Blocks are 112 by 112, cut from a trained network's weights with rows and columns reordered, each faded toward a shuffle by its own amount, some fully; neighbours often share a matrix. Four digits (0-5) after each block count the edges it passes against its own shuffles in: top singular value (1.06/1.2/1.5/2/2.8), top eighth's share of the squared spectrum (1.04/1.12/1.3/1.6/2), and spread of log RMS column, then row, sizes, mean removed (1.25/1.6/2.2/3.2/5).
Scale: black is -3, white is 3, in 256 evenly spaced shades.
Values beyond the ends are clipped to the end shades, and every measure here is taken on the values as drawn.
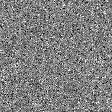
0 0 0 0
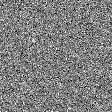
0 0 0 0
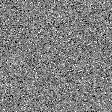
1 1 0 0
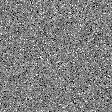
0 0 0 0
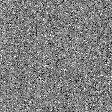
1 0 0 0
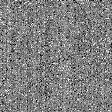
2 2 0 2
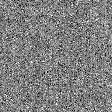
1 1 0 0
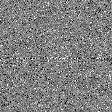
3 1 0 1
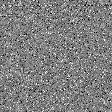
2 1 0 1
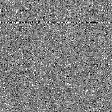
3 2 1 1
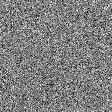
0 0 0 0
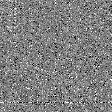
3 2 2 1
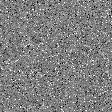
1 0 0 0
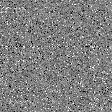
2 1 0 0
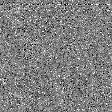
2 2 1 1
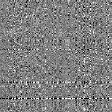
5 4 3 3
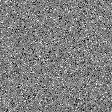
1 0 0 0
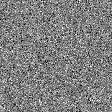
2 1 0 0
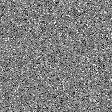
1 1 0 0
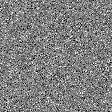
2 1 0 1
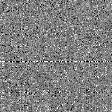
4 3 2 2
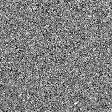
2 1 0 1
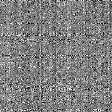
3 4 1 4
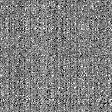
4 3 1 3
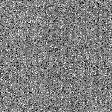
2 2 0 1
